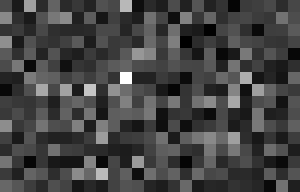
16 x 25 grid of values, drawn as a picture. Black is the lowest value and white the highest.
No seam splits the table. Neither half mirrors the other. No overall slope runs across the table. No row or column stands out.
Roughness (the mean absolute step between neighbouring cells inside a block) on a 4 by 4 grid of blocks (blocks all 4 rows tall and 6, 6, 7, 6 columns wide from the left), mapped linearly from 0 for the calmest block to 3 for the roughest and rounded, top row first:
2 1 2 0
2 3 1 3
1 2 2 2
1 3 1 1
